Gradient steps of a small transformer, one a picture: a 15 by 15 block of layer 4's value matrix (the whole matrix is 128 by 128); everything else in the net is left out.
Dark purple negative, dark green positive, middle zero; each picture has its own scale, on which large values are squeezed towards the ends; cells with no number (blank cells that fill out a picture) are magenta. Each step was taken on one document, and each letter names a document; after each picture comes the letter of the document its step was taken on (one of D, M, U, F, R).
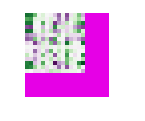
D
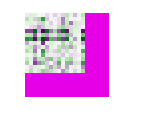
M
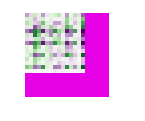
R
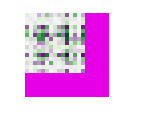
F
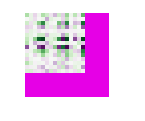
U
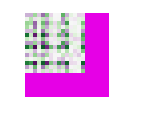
M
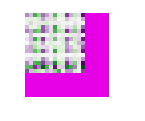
R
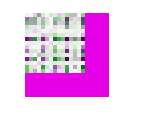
R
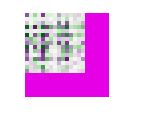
F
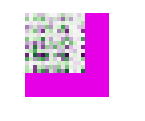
F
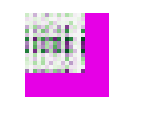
F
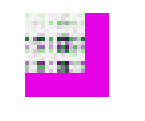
U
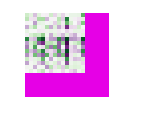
F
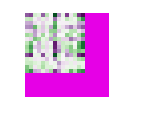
D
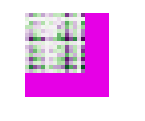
R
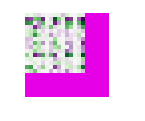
D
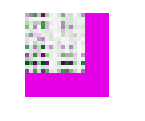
M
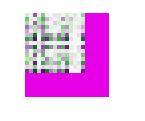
M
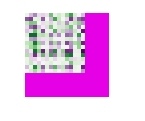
D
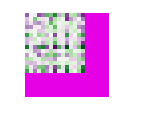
D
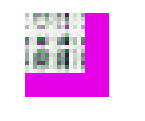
F
